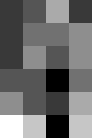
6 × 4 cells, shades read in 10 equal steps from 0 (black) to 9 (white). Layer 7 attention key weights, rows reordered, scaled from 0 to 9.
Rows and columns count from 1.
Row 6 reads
9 7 0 7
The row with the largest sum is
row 6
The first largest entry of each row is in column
3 4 2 4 4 1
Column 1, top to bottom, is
2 2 2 3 5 9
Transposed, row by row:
2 2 2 3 5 9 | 3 4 5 3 3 7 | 6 4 3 0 2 0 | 2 5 5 4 6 7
